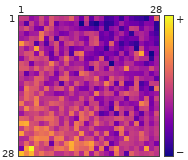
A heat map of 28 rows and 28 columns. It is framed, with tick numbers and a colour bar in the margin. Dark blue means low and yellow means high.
Histogram: bell-shaped. Ninth with the highest average: bottom left. Slope: up to the bottom left. Odd rows or columns: none. Grain: fine. Mirror symmetry: none. Ninth with the lowest average: top right. Stripes: none.
